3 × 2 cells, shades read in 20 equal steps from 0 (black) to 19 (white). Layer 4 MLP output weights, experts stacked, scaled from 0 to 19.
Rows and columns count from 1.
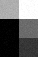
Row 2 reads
0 8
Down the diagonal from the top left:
13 8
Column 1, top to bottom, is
13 0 0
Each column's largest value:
13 19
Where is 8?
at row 2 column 2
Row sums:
32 8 4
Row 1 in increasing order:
13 19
